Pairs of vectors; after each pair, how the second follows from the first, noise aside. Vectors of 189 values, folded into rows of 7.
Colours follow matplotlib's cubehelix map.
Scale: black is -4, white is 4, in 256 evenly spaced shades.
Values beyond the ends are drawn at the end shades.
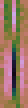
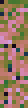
shuffled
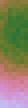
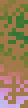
partly zeroed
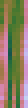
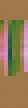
partly zeroed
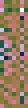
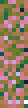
shuffled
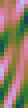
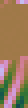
partly zeroed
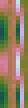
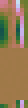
partly zeroed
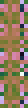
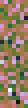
shuffled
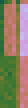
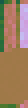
partly zeroed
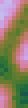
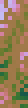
partly zeroed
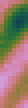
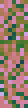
shuffled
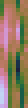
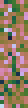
shuffled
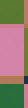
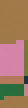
partly zeroed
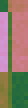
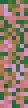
shuffled
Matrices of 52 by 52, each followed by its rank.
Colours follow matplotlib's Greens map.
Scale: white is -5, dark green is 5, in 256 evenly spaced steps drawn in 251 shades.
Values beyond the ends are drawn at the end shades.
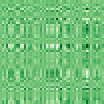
two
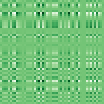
one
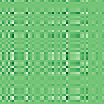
one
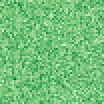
full rank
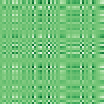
one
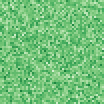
full rank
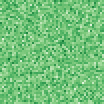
full rank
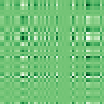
one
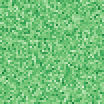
full rank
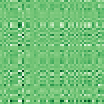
two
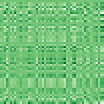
two
